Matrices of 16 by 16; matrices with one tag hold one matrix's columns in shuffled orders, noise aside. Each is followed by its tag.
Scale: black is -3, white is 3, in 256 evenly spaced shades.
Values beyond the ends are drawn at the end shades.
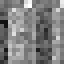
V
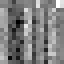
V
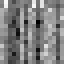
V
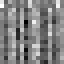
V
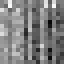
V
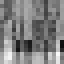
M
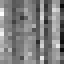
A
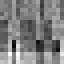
M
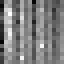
A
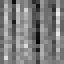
A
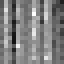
A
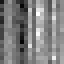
A
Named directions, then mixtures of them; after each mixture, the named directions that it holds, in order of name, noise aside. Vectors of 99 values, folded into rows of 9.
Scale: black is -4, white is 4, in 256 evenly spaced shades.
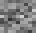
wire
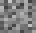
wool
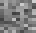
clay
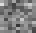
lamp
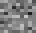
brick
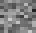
wire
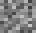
wire, wool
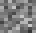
wire, wool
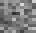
clay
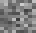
clay, lamp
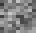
lamp, wire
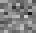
brick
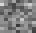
lamp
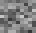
wire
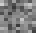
lamp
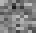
brick, lamp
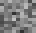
clay, wool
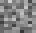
clay, wool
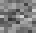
wire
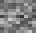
wire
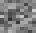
wire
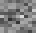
wire
